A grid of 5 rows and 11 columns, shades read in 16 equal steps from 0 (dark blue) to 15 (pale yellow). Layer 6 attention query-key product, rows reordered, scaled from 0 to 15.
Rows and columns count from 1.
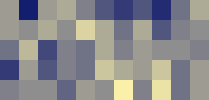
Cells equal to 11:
1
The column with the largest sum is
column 6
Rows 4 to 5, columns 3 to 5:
4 7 6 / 8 5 9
